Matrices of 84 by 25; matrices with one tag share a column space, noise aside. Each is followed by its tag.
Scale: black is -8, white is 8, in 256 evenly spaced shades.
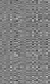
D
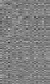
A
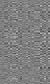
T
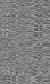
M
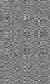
D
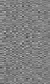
T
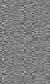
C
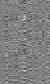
D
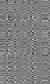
D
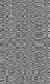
M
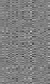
T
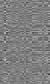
C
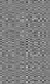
D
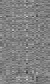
M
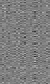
T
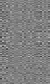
T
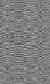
T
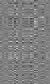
A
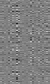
C
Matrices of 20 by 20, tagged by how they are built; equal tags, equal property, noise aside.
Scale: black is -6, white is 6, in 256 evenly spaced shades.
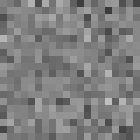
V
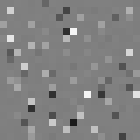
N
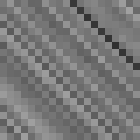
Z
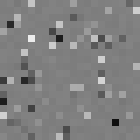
N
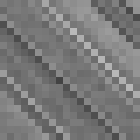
Z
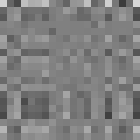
V
